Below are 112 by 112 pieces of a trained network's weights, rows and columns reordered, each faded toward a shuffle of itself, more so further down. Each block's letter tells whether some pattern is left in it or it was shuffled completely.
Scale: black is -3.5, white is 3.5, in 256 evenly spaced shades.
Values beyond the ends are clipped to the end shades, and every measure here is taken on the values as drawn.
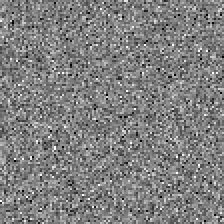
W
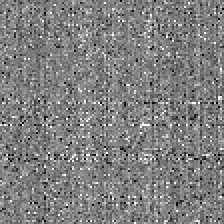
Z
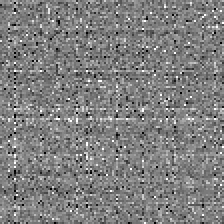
Z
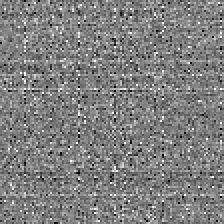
Z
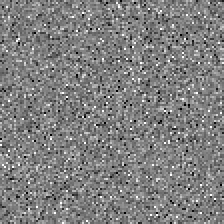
W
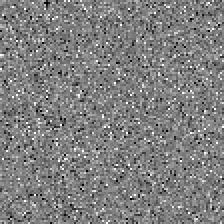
W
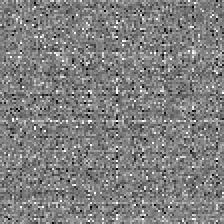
Z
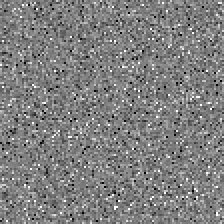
W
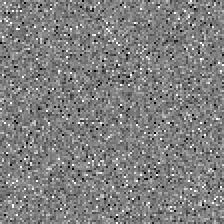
W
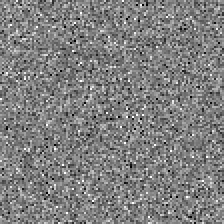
W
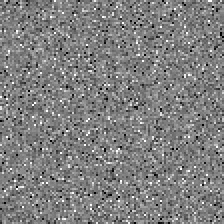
W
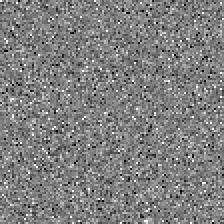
W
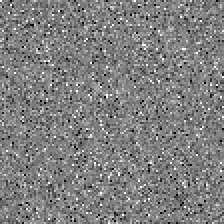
W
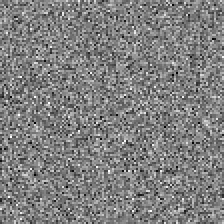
Z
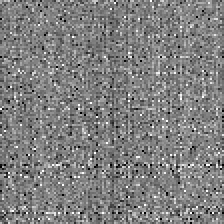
Z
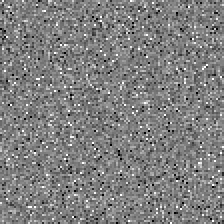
W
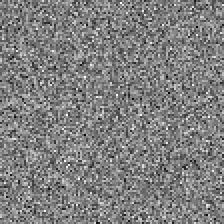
W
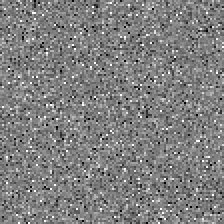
W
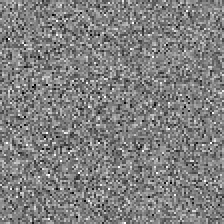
Z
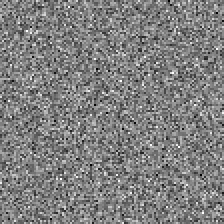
W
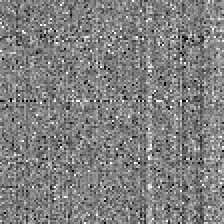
Z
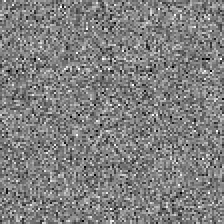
Z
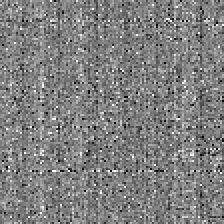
Z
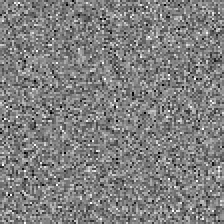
Z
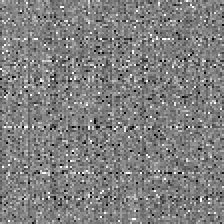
Z
